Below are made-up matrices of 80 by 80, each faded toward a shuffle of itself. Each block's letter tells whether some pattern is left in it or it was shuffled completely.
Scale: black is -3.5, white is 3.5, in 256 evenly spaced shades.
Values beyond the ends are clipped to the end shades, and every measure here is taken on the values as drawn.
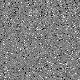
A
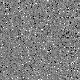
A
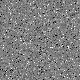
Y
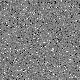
Y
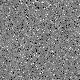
Y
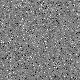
Y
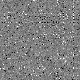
A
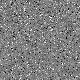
Y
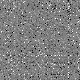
A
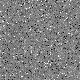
Y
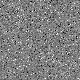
Y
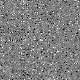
A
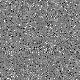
A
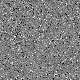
Y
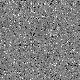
A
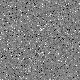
Y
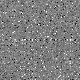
A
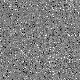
A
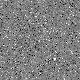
Y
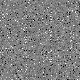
A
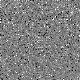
A
